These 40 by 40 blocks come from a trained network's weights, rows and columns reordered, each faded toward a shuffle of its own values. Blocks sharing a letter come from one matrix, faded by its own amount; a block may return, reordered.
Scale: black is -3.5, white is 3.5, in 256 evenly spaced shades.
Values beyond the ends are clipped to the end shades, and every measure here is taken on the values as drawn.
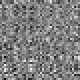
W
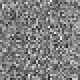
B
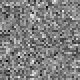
B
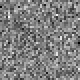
B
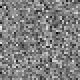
B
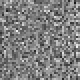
B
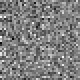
B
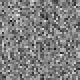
B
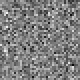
B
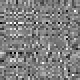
W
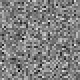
B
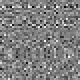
W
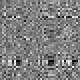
W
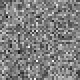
B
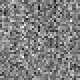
B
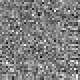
B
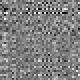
W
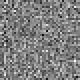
B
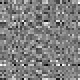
W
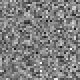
B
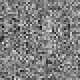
B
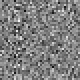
B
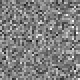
B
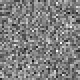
B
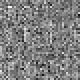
B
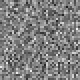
B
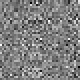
W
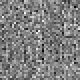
B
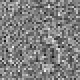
B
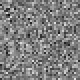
B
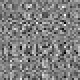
W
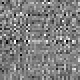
W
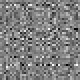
W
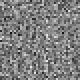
B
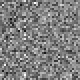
B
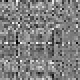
W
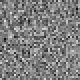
B
